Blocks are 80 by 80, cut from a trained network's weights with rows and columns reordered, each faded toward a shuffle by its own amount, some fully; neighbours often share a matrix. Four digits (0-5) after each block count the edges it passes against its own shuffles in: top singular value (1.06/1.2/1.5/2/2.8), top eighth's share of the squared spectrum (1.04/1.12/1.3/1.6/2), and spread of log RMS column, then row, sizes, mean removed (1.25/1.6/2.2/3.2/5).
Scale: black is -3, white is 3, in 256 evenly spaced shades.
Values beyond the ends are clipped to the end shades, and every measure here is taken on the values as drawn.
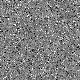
0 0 0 0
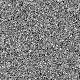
0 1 0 0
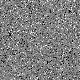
0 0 0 0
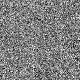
2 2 0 1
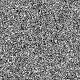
0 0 0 0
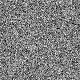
0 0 0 0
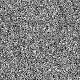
2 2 0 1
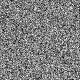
2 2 0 0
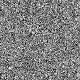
0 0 0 0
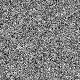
1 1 0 0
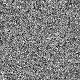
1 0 0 0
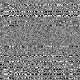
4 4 1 4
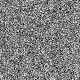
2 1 0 0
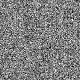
2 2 0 1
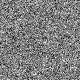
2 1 0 0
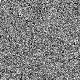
2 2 0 0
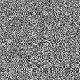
4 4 2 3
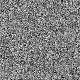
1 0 0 0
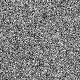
1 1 0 0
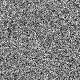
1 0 0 0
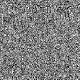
3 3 1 1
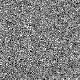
2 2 1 1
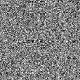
3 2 0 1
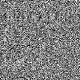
3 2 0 2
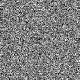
3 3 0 1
